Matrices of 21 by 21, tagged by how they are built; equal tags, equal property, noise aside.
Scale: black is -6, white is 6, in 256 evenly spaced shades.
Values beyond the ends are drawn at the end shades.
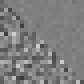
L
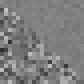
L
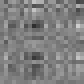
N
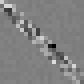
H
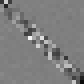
H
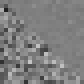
L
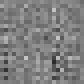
N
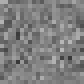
N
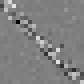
H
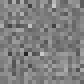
N
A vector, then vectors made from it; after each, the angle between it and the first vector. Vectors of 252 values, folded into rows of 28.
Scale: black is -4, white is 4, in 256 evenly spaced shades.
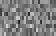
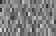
orthogonal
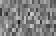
nearly parallel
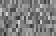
nearly opposite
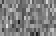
partly aligned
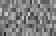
nearly opposite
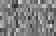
partly opposed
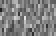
partly aligned
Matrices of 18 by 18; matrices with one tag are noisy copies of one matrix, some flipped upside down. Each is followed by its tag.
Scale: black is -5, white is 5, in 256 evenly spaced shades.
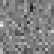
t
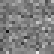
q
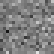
q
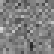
t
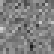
t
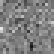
t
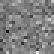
q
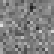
t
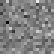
q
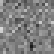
t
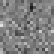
t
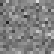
q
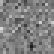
t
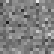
q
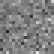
q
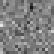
t
